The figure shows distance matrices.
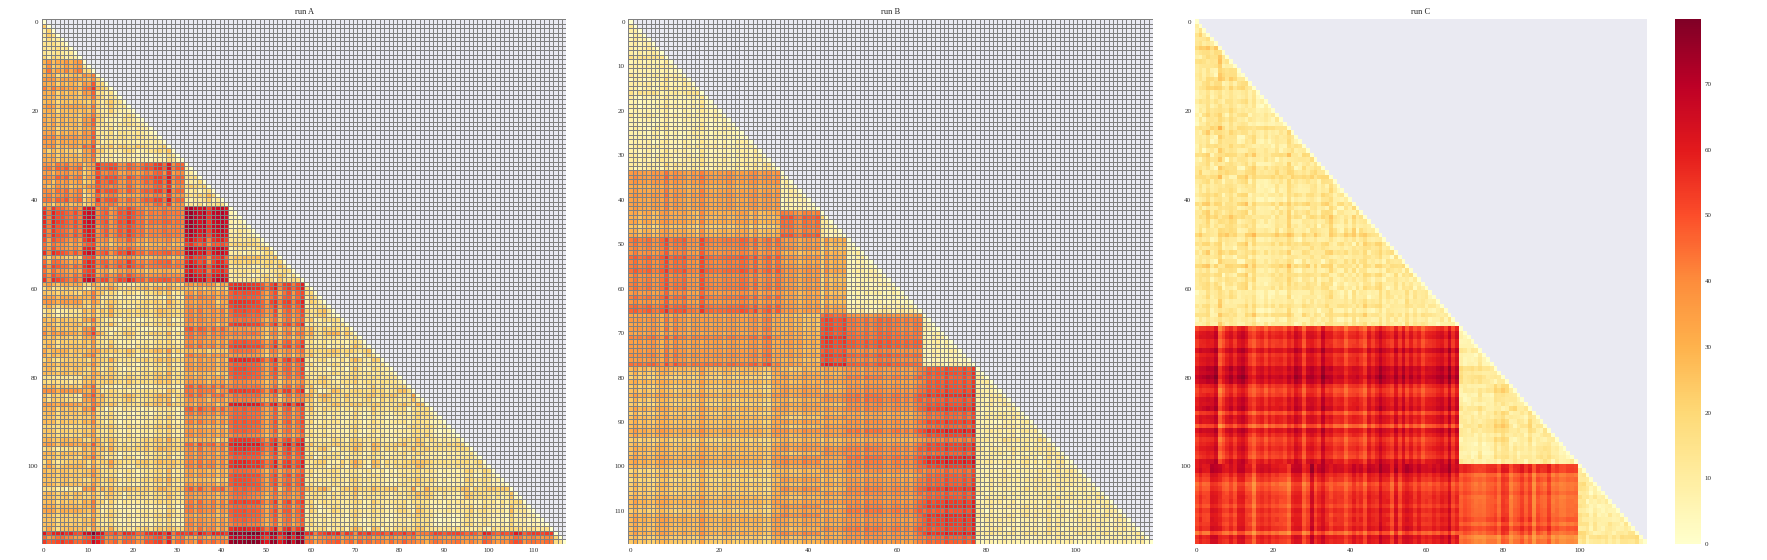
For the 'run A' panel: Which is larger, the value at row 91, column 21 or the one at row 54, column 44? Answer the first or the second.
the second
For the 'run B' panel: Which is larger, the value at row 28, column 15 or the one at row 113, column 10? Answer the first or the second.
the second
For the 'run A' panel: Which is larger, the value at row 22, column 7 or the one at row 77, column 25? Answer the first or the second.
the first
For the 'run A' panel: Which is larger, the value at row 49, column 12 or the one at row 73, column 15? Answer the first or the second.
the first
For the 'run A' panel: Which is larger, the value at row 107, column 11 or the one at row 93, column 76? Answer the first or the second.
the first
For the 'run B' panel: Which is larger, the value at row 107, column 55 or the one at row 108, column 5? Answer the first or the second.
the first
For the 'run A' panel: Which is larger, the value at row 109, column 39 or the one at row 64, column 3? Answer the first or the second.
the first
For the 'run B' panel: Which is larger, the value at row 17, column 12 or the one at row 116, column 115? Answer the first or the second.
the second
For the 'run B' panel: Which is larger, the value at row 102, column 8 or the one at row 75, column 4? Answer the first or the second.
the second
